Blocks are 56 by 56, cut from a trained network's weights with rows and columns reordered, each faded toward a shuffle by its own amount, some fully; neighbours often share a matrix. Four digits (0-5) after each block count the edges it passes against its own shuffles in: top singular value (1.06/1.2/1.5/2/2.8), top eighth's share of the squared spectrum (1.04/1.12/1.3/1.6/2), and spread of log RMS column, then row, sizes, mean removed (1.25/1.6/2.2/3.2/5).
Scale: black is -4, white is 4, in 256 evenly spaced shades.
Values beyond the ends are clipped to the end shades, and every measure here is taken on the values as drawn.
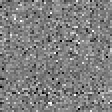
3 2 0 2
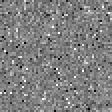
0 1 0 0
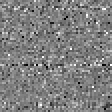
3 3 0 2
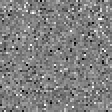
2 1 0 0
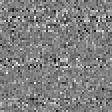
3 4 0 3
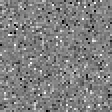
0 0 0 0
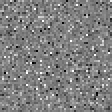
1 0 0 0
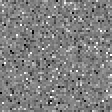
0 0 0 0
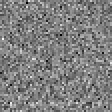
2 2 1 0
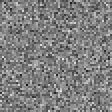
1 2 0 0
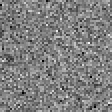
0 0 0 0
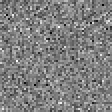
1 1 0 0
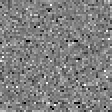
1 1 0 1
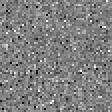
1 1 0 0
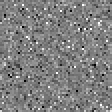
0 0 0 0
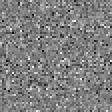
3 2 0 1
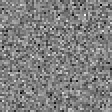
0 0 0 0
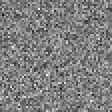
0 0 0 0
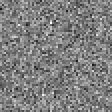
0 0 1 0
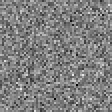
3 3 0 0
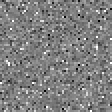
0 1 0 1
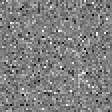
2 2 1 1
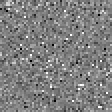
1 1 0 0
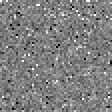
1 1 0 0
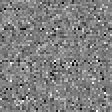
3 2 0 2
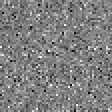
2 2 0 1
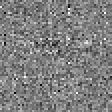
3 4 1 2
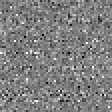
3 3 0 2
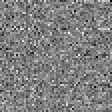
3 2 0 1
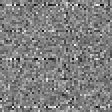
4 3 0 2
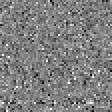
2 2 0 1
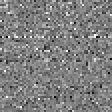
3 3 0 2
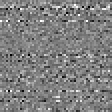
4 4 1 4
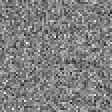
2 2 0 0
